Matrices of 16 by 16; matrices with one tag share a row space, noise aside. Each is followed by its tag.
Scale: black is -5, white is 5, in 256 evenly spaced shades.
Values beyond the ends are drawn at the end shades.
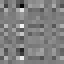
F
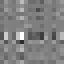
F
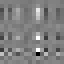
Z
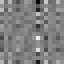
Z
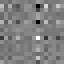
Z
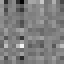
F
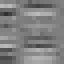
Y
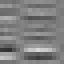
Y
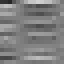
Y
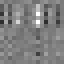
Z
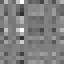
F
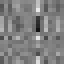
Z
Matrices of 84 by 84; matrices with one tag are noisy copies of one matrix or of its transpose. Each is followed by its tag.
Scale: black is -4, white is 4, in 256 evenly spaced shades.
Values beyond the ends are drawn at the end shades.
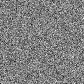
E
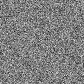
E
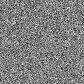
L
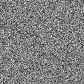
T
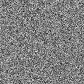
T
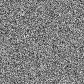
L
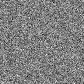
E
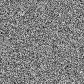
L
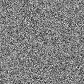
T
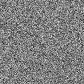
T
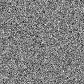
T
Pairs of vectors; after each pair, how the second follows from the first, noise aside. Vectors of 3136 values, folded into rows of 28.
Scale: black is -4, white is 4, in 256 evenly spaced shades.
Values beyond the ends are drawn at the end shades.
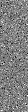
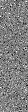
reversed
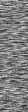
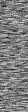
reversed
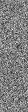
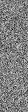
negated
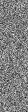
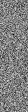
negated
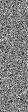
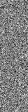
wrapped around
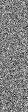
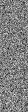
negated
